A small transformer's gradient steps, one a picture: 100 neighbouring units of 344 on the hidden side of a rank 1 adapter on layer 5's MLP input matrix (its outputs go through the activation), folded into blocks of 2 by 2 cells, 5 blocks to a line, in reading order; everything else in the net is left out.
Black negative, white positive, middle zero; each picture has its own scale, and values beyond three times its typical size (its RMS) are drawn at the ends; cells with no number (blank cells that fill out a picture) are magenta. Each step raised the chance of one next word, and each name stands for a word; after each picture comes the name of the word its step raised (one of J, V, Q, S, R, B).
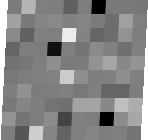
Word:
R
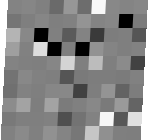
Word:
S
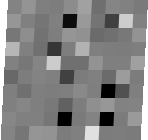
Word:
R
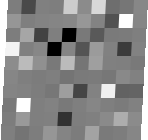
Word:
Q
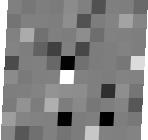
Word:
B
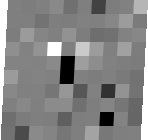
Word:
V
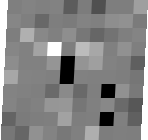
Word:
V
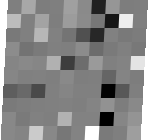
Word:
R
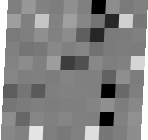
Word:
R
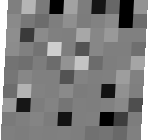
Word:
B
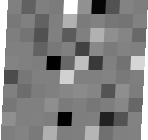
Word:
B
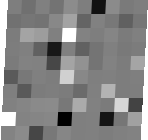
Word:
B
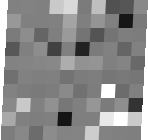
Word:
S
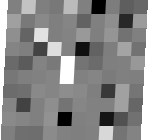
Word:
B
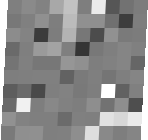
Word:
S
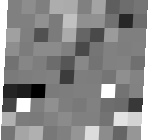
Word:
S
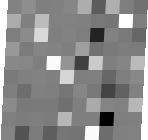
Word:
R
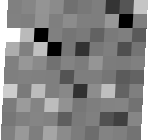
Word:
S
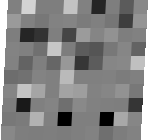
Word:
B
